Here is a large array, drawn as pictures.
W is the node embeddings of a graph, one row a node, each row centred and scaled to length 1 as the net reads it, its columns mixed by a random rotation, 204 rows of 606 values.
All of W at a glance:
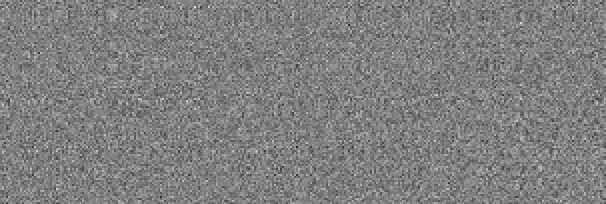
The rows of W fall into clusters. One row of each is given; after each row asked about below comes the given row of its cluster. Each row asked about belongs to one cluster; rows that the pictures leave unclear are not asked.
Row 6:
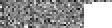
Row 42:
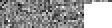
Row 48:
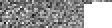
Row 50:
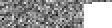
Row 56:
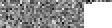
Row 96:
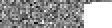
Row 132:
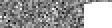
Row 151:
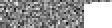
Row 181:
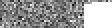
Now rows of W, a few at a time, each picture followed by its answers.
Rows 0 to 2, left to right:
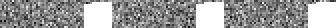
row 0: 96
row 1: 132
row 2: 56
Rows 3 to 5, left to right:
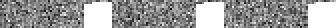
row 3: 42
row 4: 96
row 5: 132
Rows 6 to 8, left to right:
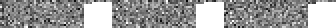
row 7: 6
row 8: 48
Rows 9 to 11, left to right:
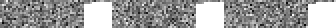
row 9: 151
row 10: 181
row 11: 132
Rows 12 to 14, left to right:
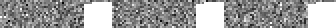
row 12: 132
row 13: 6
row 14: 50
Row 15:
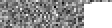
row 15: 132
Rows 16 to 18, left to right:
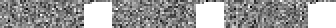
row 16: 132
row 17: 6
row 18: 56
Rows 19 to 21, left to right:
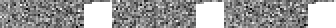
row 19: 132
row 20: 151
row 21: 132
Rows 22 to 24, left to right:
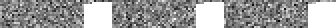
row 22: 6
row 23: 50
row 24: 151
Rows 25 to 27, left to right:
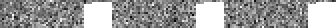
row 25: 50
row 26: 181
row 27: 56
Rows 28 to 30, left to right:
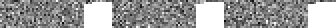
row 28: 56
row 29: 6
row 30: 96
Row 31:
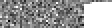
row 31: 132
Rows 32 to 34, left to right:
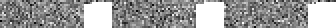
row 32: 96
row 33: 42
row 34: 6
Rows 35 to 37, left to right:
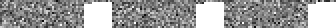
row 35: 181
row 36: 48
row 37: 6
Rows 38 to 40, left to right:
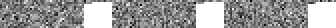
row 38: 50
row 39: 151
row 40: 96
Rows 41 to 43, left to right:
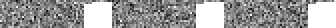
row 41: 56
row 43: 132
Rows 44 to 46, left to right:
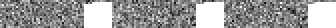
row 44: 56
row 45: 132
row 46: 132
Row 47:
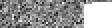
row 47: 50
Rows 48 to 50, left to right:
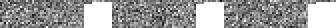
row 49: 42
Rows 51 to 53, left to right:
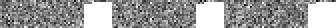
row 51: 6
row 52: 56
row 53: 56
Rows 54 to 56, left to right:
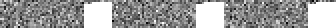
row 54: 151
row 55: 96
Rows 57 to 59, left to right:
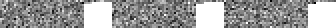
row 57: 151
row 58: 181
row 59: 48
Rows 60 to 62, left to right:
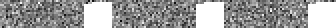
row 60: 56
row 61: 132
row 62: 42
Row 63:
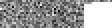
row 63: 181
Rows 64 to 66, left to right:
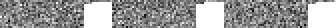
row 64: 132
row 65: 48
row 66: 132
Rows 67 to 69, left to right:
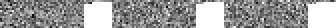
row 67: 48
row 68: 132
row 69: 56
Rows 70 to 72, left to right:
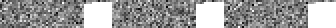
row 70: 50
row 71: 132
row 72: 151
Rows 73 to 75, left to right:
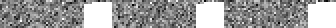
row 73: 50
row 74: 56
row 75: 6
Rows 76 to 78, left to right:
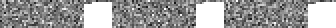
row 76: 96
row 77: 132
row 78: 96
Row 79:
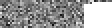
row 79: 6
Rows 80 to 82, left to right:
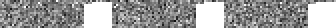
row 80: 56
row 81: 42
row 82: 132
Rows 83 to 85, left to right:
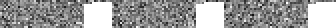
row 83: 6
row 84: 6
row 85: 50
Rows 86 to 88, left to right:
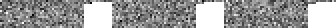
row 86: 48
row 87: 132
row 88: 96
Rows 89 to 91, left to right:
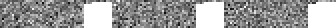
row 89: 50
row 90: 151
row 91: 48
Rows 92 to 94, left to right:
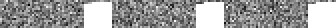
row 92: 151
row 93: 96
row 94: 42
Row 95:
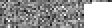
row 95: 42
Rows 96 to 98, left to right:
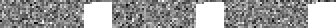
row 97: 50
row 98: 6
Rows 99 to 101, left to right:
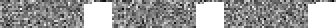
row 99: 6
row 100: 56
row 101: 56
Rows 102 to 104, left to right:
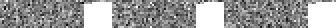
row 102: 151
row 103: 56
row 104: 181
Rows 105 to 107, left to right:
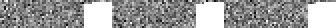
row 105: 151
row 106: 6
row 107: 96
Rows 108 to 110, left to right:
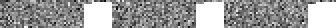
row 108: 6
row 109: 151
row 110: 96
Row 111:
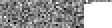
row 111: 132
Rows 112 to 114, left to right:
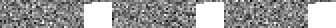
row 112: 96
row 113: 181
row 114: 96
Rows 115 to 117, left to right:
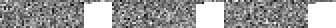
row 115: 151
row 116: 48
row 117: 96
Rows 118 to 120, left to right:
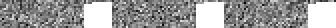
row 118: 50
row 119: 42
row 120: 50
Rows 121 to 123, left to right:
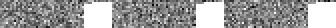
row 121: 181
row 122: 132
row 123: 6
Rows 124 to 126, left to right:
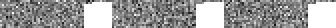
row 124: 56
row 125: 132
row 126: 42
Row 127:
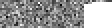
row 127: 56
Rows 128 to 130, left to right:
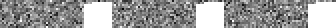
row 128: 50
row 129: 56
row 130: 42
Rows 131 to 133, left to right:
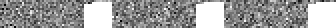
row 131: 48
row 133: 50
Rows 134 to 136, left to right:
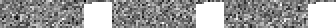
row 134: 50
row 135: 96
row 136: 50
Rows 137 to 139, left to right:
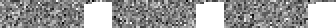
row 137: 56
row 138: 6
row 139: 50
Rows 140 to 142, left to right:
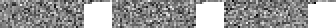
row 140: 132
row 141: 132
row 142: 48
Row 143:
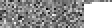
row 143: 181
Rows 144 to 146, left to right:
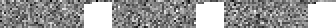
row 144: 96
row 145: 50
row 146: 48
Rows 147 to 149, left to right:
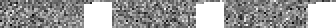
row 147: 48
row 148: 181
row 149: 50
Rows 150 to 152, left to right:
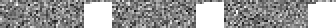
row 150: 151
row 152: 48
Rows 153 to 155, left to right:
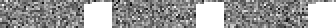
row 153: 151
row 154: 42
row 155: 181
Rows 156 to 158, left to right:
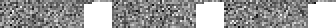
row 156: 48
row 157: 42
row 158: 48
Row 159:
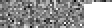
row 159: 6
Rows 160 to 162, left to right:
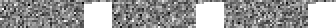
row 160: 151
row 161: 50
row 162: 132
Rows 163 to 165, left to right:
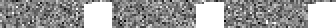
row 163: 56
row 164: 6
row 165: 96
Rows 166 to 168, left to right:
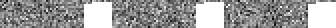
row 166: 42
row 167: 181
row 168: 42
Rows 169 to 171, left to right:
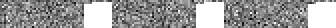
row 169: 42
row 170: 42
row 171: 96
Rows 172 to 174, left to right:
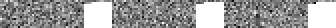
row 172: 151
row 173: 96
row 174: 48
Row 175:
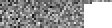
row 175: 48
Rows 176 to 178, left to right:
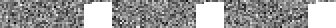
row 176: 132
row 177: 6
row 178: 42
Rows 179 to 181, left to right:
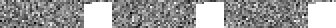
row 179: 96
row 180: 50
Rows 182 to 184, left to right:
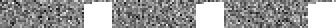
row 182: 42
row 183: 96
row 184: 181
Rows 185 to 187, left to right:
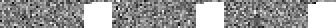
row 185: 96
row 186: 151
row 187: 48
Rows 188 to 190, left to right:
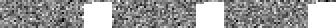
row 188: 181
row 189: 151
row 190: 6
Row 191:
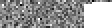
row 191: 56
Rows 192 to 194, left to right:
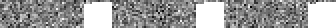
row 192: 50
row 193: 42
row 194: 56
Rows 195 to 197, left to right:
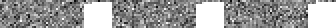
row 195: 50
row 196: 132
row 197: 42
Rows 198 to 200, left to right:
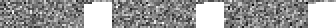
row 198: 48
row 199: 96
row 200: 151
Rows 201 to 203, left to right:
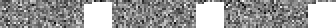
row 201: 6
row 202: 56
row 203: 42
